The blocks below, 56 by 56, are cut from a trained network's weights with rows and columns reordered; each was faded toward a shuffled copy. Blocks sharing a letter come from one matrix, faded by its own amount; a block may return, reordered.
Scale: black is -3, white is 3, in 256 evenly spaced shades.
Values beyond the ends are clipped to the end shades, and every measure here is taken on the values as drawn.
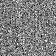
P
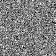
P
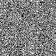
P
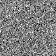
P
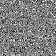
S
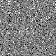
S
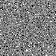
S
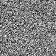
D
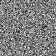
D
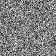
D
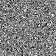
P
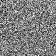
D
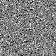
S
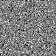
S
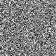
D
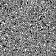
S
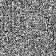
D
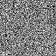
D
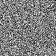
D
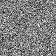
P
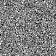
P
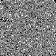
S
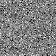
S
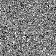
P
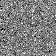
P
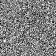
D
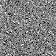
S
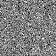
P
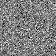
P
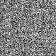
P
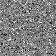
S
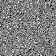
S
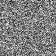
D
